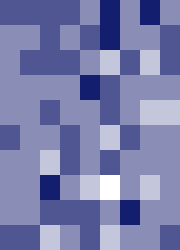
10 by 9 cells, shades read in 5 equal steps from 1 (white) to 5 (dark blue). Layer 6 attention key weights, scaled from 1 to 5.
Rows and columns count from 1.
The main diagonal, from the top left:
4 3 4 3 3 2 3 2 3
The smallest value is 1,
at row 8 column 6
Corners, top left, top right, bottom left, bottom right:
4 3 4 4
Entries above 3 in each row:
6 4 5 2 2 3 2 1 4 4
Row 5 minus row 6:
-1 0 1 -1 0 2 -1 -1 -1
